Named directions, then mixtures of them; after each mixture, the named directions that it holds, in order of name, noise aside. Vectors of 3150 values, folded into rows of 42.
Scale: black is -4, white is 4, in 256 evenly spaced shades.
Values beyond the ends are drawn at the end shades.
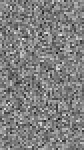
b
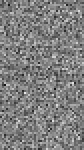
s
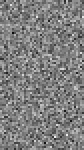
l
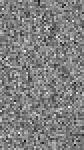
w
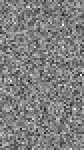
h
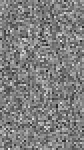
b, w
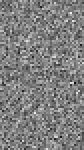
l, s, w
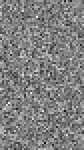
b, h, l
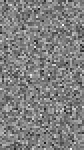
h, l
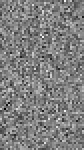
b, l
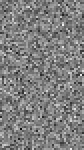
h, s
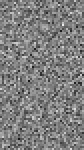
h, s, w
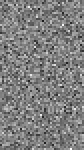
h, l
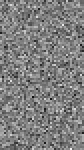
h, l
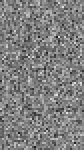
h, l, w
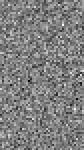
h, w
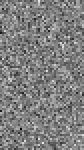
h, w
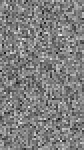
b
